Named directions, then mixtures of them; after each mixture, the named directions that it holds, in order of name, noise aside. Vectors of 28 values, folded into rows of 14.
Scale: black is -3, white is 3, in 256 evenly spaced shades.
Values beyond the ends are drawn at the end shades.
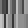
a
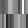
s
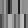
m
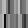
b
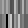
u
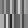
b, u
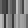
a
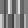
a, m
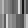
m, s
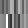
u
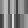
a, u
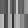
a, u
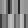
m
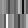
s, u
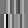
b, u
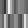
b, m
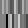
u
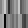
b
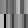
a, b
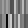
u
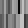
m, s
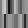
b, m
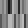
m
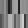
m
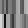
a, b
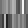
a, s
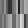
a, m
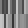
a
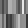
s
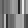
m, s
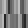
b
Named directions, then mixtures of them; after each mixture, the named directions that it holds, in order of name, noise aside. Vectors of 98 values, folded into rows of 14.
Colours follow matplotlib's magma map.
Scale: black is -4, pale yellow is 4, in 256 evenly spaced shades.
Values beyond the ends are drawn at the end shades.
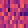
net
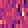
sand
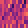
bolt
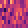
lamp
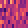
lamp, sand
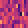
net, sand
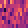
lamp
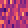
lamp, sand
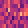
net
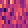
lamp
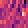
bolt, sand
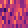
lamp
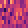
lamp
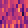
bolt, sand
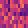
net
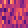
lamp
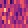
lamp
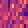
bolt, net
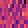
bolt, sand
